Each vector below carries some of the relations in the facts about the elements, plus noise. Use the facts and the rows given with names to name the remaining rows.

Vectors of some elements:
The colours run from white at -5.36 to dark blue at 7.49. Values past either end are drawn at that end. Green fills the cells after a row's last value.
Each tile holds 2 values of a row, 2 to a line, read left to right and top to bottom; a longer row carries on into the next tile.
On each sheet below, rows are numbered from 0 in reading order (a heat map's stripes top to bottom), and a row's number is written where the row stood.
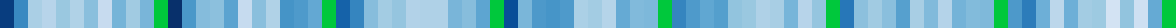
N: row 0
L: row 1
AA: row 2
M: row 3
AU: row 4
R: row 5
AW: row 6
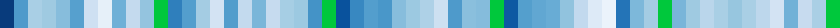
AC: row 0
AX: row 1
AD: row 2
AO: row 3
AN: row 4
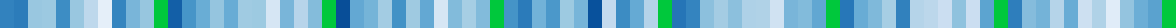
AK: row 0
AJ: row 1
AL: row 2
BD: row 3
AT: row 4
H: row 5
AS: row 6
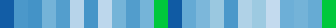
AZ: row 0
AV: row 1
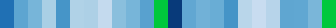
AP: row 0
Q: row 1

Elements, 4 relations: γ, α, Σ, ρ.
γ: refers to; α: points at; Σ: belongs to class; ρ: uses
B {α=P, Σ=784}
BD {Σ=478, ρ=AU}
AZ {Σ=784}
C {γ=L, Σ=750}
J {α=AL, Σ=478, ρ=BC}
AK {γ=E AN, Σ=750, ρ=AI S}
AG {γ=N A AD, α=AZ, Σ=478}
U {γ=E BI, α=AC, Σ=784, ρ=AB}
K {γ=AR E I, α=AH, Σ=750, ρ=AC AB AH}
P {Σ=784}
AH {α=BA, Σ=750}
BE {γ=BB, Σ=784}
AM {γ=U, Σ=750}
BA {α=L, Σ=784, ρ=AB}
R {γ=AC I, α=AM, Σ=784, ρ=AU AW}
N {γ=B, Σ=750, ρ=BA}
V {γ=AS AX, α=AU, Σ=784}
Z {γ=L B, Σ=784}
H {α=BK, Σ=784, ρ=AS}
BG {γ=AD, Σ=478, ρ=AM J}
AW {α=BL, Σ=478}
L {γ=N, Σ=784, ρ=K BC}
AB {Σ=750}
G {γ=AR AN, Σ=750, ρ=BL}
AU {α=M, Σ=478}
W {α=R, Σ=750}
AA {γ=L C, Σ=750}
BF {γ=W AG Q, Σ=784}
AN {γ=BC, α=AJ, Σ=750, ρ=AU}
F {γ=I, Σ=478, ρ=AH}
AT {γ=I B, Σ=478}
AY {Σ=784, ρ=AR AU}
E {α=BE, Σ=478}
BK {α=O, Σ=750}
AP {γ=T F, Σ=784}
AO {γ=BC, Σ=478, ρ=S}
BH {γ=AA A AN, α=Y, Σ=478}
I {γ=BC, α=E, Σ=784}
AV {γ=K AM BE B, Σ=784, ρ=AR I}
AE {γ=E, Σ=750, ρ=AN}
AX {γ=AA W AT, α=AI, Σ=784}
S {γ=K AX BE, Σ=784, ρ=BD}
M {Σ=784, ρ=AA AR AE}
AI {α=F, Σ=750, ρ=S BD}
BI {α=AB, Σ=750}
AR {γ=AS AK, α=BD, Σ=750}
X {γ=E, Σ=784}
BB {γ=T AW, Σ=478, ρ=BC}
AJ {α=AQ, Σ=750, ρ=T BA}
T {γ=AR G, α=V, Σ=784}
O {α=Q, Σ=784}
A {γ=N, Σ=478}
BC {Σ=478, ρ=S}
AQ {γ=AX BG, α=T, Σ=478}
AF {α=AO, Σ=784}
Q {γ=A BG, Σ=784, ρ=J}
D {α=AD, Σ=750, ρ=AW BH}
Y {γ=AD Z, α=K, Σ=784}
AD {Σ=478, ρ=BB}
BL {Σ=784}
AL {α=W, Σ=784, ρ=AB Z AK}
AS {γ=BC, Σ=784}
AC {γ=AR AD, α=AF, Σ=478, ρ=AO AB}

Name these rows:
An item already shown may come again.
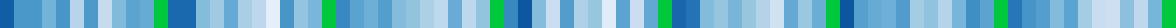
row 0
AZ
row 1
BB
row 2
AU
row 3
J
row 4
BG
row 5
BE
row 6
BK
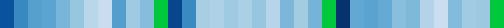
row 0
AD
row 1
N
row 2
AB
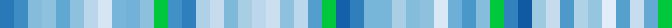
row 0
G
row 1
BH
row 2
F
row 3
J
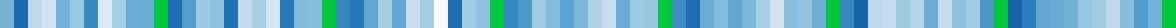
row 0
AR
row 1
S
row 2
BC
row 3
AE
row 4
E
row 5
AG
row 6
AM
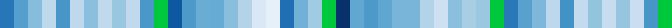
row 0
B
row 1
AO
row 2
AB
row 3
B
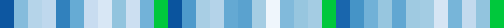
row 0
U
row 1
K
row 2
AJ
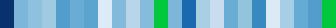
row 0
BA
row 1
AR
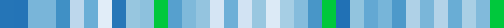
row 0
AI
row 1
I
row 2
AY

